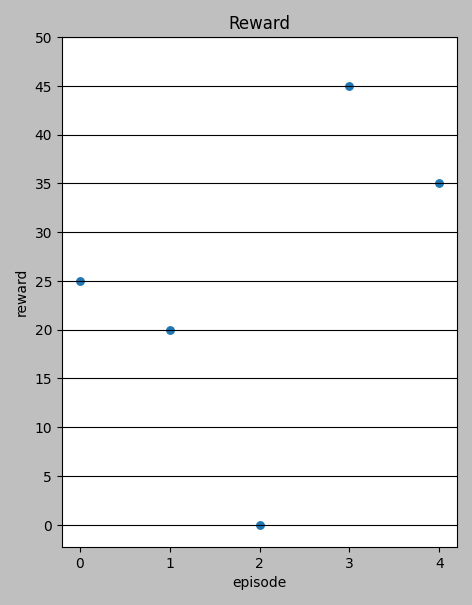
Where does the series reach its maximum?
3
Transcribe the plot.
Title: Reward
x-axis: episode, ticks 0 1 2 3 4
y-axis: reward, ticks 0 5 10 15 20 25 30 35 40 45 50
Values:
25 20 0 45 35
